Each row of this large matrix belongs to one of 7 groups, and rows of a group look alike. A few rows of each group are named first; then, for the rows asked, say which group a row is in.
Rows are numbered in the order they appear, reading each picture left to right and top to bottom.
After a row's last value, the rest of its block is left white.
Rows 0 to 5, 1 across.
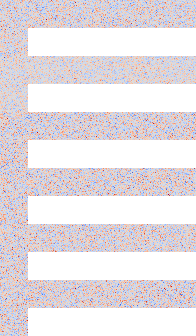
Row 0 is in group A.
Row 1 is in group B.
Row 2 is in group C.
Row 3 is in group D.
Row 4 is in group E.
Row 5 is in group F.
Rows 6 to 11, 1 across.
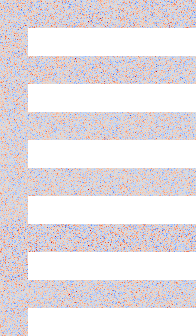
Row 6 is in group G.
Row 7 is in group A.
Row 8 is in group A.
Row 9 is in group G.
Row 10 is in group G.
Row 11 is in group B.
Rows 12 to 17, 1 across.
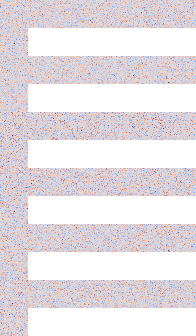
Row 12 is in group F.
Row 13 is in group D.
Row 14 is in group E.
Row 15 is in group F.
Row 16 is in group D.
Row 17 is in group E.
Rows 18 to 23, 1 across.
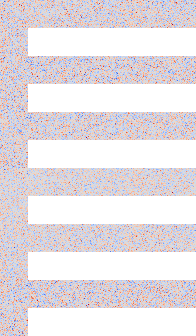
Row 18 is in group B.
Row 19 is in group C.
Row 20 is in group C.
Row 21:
B
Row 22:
B
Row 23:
C
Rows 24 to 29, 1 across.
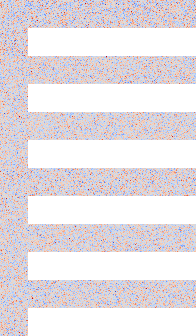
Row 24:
C
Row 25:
F
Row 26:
B
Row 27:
G
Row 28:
A
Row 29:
C
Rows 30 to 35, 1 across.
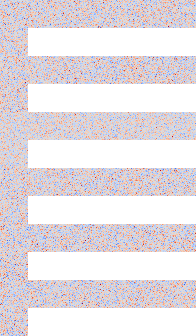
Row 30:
D
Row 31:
B
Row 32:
A
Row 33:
B
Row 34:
C
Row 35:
C
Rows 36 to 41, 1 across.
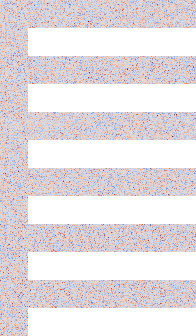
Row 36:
G
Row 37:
G
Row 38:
B
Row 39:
D
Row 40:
E
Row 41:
E
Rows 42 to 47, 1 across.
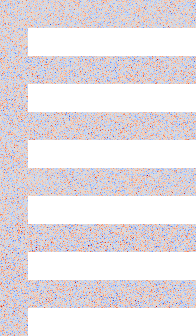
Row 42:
D
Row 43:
C
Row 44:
G
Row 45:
B
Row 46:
G
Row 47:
A
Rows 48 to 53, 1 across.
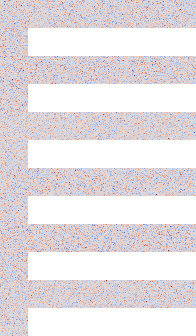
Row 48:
B
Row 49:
E
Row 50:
D
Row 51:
A
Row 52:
D
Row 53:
F
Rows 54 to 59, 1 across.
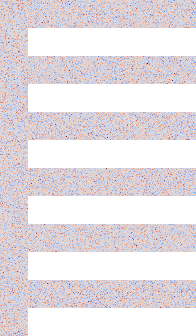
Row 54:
G
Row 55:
B
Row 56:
G
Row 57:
F
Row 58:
E
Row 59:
G
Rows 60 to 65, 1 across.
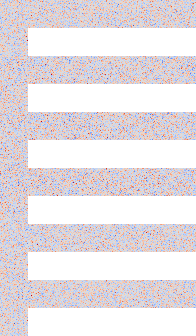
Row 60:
F
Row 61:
G
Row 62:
G
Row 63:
F
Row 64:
C
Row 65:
F
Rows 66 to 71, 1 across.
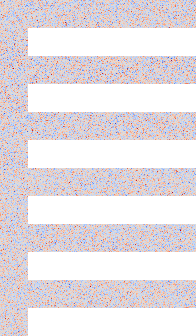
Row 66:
C
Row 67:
G
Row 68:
C
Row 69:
B
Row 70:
A
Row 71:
G
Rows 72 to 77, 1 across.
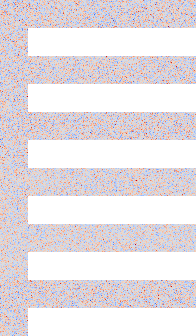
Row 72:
D
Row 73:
F
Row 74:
F
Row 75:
B
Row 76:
A
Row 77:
F
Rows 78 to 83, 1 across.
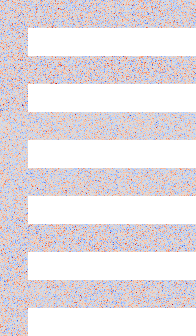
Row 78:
E
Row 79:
E
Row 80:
A
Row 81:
C
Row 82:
A
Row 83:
B
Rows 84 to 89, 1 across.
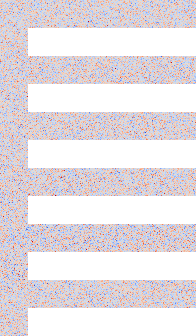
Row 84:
G
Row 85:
F
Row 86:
E
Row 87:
E
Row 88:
C
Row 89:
G
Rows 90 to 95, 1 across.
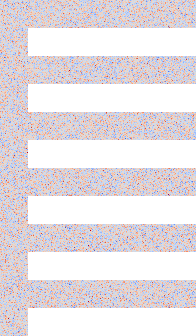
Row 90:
D
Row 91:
B
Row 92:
F
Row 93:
D
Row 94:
G
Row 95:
G
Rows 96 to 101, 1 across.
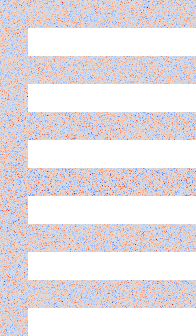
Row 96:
B
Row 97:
F
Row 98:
G
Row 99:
G
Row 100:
A
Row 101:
B
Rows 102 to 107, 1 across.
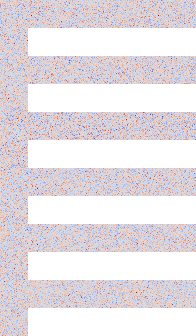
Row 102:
F
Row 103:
G
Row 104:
G
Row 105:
C
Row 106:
C
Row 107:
B
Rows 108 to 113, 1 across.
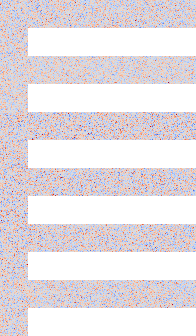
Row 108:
A
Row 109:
D
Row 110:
G
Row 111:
E
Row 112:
F
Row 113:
B
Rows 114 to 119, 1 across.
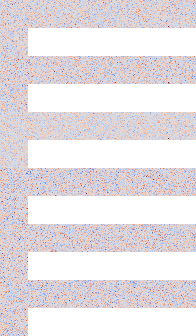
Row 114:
D
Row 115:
D
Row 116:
D
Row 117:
C
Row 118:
E
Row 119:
C
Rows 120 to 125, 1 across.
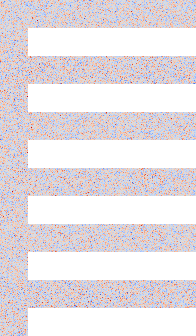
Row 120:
C
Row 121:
F
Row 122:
F
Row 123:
E
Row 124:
E
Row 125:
G
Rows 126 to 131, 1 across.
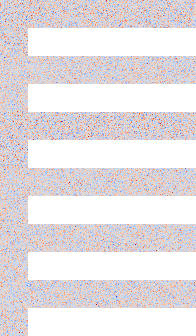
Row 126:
F
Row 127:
B
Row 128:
E
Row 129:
B
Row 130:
A
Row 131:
C
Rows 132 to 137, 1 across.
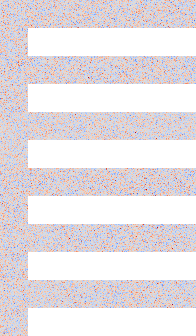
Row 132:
D
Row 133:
G
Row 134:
A
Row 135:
F
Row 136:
B
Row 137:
B
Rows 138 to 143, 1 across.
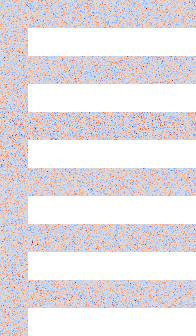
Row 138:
C
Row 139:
B
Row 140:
E
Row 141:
G
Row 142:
C
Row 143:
A
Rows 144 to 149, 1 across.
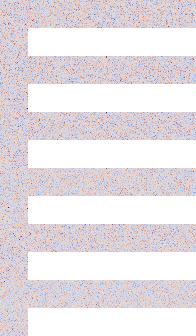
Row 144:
D
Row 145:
F
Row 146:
F
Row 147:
F
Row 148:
E
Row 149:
C
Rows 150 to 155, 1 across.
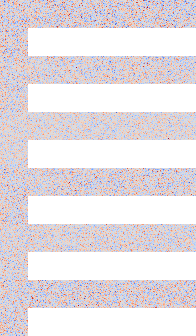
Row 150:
B
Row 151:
B
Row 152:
D
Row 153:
B
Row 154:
F
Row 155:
C
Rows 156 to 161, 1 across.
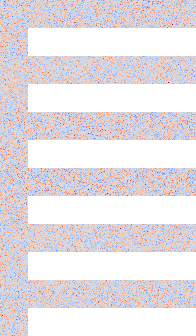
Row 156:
B
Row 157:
D
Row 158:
G
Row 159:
G
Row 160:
B
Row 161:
F
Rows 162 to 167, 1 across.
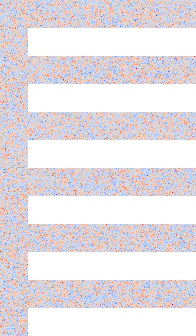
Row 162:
A
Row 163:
B
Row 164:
G
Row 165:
B
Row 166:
F
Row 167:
B
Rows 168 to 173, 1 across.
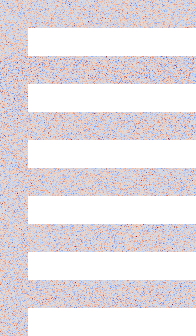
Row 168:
G
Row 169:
F
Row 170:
D
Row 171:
F
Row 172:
B
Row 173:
A
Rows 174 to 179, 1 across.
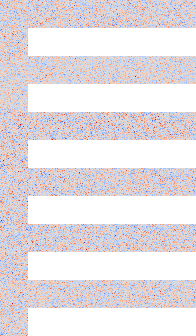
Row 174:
A
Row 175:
A
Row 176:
E
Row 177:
E
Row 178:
C
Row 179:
E
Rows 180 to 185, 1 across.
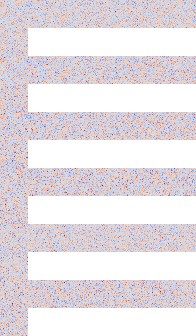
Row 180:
C
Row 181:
C
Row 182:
C
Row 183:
G
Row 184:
E
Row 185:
E
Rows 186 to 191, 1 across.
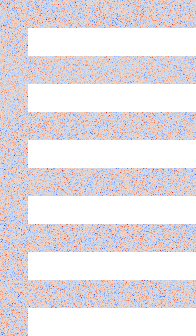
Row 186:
A
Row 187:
F
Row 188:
F
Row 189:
B
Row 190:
B
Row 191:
E
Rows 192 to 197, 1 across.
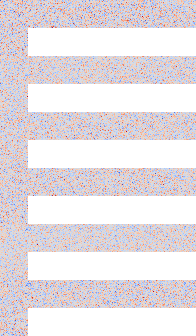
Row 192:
E
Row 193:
F
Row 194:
G
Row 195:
E
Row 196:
C
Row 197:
C
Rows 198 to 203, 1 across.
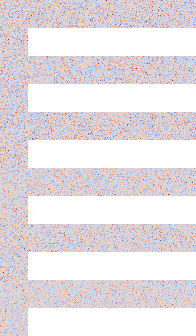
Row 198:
F
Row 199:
B
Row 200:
G
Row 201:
D
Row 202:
E
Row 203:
B
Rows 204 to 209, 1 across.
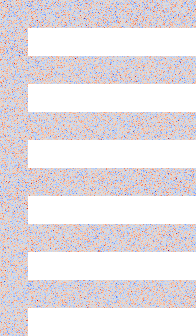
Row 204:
C
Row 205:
A
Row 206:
D
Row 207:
F
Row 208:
D
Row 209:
C
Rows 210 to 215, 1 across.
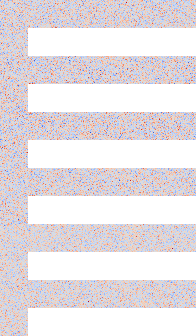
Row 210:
E
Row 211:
G
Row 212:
F
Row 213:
G
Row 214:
B
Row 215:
G
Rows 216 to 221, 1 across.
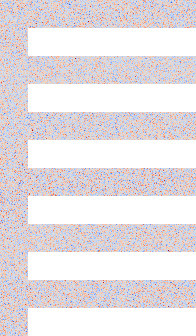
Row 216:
G
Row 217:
A
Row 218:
C
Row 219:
E
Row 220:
D
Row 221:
D
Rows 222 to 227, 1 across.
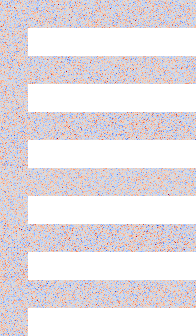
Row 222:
A
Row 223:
G
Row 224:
B
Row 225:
D
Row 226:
B
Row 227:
C
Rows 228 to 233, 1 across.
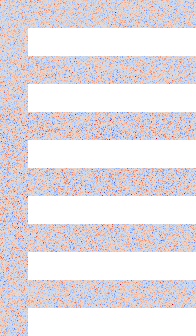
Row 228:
F
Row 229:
A
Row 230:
A
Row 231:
B
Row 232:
E
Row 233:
B
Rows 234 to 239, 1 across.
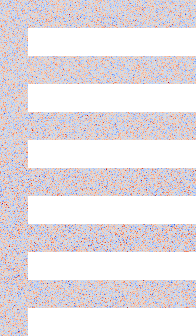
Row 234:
A
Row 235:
D
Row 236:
C
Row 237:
F
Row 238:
G
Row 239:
G
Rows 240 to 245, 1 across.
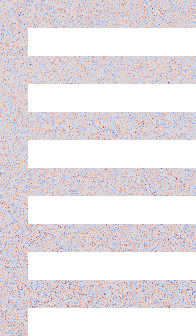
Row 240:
E
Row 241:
D
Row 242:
A
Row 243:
F
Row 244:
F
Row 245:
G
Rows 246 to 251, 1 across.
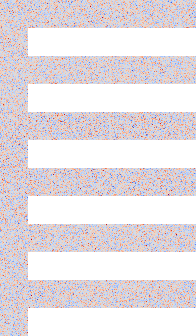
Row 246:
G
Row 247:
E
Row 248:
E
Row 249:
D
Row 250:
F
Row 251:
F
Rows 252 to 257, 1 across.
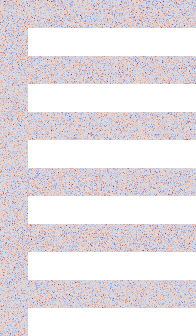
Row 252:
B
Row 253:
G
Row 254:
G
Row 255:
A
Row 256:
F
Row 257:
A
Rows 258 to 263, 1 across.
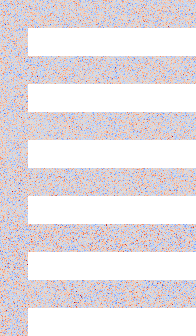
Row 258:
D
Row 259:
C
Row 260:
B
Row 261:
E
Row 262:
F
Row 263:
B
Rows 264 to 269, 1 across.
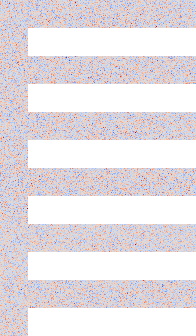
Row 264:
A
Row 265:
G
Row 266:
A
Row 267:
F
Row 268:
A
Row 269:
G
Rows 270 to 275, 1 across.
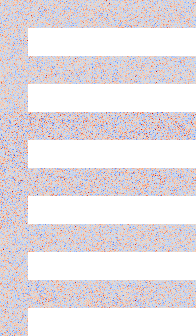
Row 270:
F
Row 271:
A
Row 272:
F
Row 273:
E
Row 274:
A
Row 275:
A
